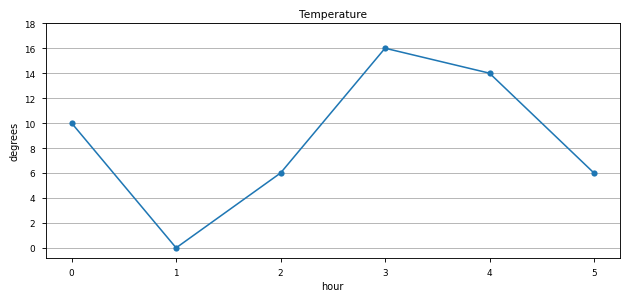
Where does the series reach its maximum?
3
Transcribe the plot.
Title: Temperature
x-axis: hour, ticks 0 1 2 3 4 5
y-axis: degrees, ticks 0 2 4 6 8 10 12 14 16 18
Values:
10 0 6 16 14 6
